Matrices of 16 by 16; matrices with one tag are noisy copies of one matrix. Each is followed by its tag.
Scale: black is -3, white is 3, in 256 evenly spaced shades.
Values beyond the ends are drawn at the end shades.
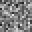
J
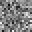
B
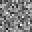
J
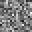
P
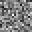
P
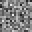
P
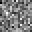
J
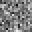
J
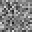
B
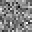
B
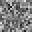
B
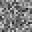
B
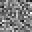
P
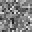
B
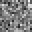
J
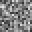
J
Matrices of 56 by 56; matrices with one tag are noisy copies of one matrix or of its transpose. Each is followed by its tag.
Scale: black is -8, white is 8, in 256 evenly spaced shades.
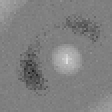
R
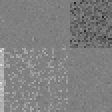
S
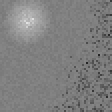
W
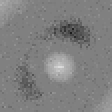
R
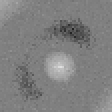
R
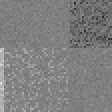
S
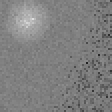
W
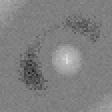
R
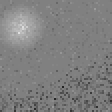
W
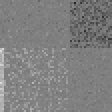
S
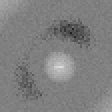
R
